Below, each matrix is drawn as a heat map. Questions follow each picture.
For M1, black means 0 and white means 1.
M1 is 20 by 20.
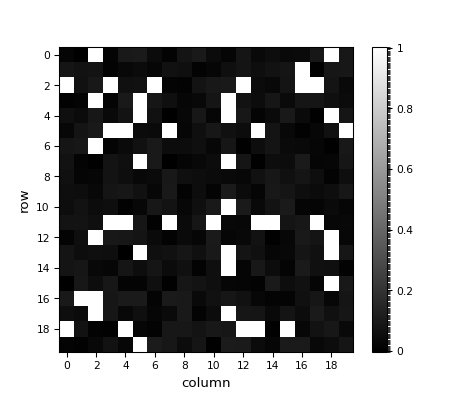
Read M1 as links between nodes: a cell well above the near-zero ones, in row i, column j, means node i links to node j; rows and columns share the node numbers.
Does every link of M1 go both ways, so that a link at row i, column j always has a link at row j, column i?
yes
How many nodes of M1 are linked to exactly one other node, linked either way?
6
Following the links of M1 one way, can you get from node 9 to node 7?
no
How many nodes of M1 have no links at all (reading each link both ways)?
2
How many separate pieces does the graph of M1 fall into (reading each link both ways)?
3
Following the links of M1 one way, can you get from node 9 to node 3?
no
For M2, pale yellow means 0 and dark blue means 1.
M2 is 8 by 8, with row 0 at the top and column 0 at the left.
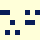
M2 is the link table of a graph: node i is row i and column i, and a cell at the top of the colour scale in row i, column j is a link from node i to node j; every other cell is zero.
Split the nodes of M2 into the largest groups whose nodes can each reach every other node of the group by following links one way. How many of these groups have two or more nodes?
0
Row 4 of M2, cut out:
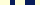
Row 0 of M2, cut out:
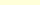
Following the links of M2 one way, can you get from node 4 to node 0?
yes
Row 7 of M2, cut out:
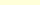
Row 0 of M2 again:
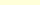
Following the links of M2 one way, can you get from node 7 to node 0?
no
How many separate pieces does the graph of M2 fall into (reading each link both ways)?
1
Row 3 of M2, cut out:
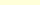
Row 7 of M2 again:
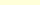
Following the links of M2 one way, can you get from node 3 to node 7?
no
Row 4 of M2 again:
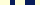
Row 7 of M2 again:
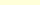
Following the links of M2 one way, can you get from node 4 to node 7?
yes
